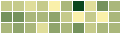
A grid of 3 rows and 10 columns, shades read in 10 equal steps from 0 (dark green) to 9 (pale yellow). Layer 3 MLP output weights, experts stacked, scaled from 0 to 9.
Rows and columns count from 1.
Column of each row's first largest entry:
5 7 4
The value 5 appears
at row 2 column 5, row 3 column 2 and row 3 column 5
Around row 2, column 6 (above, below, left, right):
6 6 5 9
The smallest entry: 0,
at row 1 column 7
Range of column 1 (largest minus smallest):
3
